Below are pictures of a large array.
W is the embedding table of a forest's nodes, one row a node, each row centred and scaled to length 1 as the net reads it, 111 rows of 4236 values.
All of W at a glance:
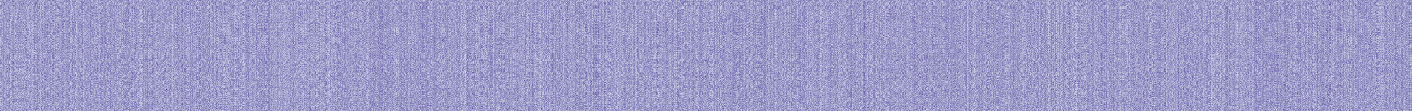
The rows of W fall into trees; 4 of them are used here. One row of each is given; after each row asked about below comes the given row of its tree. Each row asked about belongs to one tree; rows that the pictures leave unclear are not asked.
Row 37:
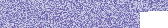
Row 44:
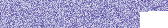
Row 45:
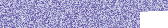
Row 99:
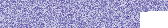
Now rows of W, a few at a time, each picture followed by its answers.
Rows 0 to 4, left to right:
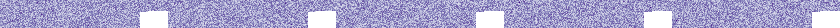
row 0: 44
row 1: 99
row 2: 37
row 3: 37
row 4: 37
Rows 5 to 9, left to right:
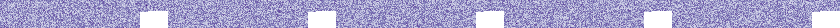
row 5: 99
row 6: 45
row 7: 45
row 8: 45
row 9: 37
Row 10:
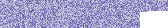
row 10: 44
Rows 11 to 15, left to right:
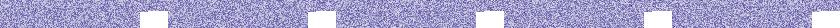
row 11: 37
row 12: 37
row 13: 44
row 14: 37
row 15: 45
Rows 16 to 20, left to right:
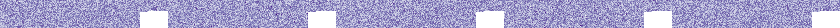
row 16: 44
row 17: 37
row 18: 44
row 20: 44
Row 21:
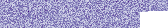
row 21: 44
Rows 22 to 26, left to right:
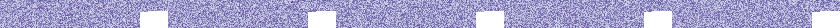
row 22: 99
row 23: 37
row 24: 45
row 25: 99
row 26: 37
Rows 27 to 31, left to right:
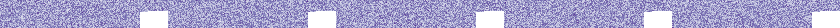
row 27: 45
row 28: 99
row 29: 99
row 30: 99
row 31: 45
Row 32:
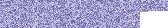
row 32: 99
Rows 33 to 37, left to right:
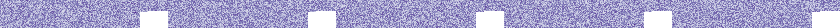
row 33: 44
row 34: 99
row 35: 37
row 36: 45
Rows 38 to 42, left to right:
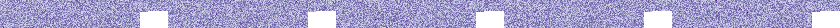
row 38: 37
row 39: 44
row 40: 37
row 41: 44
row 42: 37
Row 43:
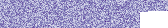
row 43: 37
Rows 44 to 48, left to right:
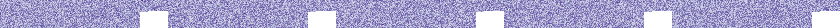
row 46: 99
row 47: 45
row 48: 44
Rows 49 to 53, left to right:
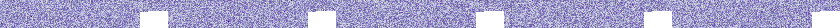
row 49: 37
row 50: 99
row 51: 37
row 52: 99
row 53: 44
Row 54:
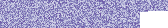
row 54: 99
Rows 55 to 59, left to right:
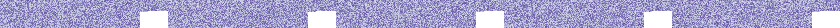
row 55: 44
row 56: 44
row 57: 44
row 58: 44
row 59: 45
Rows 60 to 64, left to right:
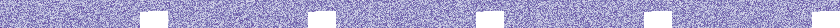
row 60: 45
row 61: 99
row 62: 99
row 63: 99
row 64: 44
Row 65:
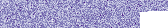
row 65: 44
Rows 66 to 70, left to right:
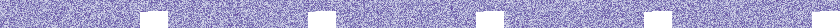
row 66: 37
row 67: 99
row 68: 44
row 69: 44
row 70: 44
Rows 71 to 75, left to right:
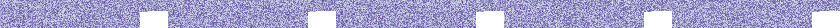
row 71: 44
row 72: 45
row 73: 45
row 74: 99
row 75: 99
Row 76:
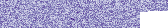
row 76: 45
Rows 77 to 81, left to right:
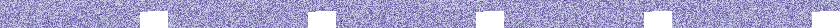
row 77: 45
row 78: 44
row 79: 45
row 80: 99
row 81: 44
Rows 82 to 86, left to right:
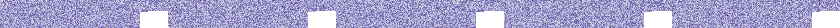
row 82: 37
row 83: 44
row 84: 37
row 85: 99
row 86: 99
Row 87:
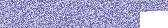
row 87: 99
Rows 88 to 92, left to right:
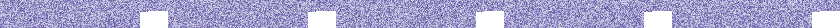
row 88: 37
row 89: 37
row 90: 44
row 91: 37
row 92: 45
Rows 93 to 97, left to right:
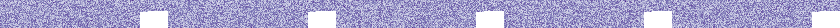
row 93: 45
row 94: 45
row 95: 44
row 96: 45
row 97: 44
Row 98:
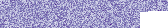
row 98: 37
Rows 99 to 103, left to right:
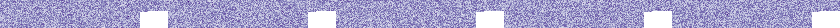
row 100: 37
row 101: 99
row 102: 44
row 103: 44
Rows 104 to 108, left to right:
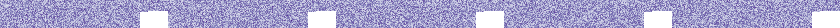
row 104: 37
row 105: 44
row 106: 45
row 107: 37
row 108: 45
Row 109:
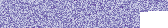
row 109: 37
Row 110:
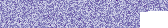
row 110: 99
